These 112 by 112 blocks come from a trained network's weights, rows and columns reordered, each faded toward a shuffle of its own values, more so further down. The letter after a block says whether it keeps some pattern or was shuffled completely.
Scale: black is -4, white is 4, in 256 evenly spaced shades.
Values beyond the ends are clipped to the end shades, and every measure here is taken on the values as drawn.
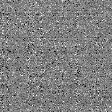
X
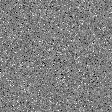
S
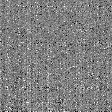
X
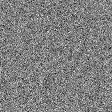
S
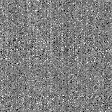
X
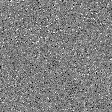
S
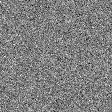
S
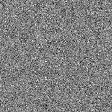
X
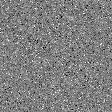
S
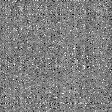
X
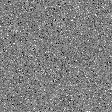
S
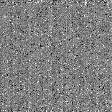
X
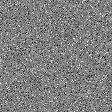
S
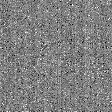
X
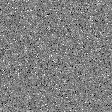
S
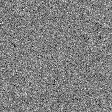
S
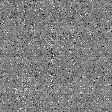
X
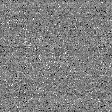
X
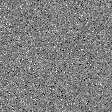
S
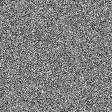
S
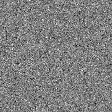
X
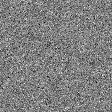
S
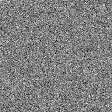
X
